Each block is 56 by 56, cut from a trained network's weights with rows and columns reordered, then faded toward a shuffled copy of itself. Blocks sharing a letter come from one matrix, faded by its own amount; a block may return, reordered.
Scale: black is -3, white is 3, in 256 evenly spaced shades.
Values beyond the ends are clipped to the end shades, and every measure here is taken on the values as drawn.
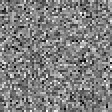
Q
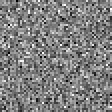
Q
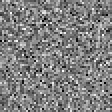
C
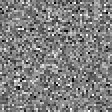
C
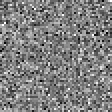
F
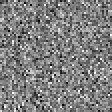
F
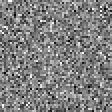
F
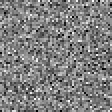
F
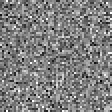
C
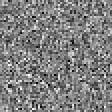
Q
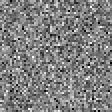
F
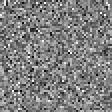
F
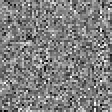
Q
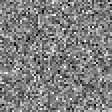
F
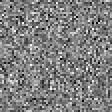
C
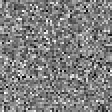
C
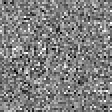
Q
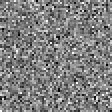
F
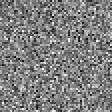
Q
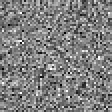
Q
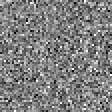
C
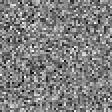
C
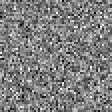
Q
